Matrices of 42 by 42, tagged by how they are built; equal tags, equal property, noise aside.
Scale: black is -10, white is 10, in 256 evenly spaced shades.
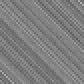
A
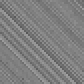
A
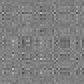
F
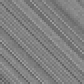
A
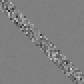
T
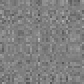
F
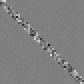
T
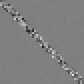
T
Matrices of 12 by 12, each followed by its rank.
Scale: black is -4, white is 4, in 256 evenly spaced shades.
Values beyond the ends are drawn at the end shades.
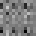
two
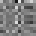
two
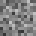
full rank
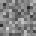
full rank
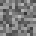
full rank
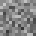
full rank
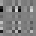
one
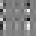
one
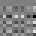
one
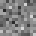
full rank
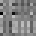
two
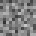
full rank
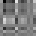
one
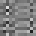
two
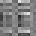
two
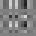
one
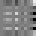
one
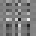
one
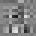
two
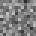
full rank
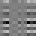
one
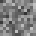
full rank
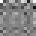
two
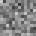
full rank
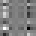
one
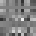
two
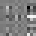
two
